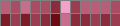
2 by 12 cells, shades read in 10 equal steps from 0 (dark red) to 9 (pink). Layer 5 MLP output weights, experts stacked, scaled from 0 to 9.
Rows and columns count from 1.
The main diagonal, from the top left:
5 3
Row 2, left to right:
1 3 1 3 2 0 6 2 2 3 2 3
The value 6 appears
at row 1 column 3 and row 2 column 7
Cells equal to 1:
2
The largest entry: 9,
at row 1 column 7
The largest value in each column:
5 4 6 4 4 2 9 3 5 5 5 4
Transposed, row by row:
5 1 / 4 3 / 6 1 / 4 3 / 4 2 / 2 0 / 9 6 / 3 2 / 5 2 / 5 3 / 5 2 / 4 3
